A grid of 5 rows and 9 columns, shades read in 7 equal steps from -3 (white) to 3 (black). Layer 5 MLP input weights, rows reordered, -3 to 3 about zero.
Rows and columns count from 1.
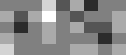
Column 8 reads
0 0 1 2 0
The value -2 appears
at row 1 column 4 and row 5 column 1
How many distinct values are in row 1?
5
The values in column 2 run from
0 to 2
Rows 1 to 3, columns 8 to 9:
0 0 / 0 -1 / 1 -1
